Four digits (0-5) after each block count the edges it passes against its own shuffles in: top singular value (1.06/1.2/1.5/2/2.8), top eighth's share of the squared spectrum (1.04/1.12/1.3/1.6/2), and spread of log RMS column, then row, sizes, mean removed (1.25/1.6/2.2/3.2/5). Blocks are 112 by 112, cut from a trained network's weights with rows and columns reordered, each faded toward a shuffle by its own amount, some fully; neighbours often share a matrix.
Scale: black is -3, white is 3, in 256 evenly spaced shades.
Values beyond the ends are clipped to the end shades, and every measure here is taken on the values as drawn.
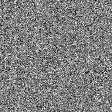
1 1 0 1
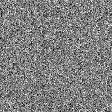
2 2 0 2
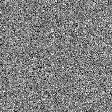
2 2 0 2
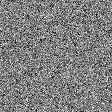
0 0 0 0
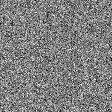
2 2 0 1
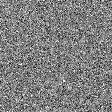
0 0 0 0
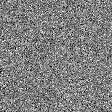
1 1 0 1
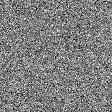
0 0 0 0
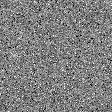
0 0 0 0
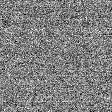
2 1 0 0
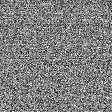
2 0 0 0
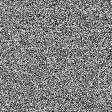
0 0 0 0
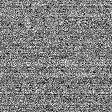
3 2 0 1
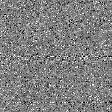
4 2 0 2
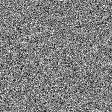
2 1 0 0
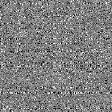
4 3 0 3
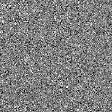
3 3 2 1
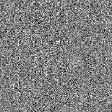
3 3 2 2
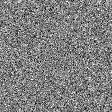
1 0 0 0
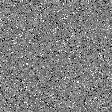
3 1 0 1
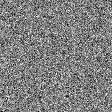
1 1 0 0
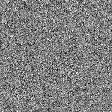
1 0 0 0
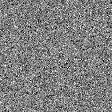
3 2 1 1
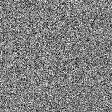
1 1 0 0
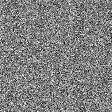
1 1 0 0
